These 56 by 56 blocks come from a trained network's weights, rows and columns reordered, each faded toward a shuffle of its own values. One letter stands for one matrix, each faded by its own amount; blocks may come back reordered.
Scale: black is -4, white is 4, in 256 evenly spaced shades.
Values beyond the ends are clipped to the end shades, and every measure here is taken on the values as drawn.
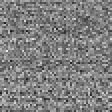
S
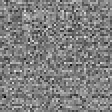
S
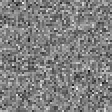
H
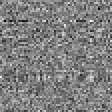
S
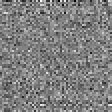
S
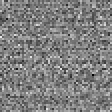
S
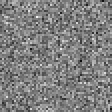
H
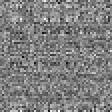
S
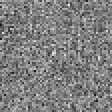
H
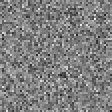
H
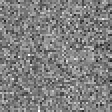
H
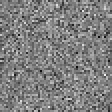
H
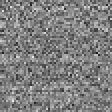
S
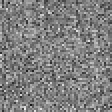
H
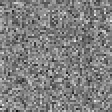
H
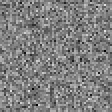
H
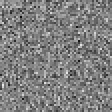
H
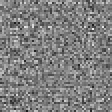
S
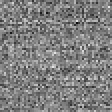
S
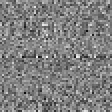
S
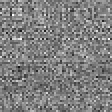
S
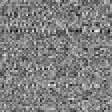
S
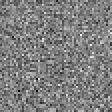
H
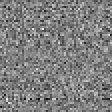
S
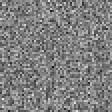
H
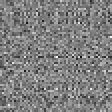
S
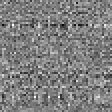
S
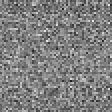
S
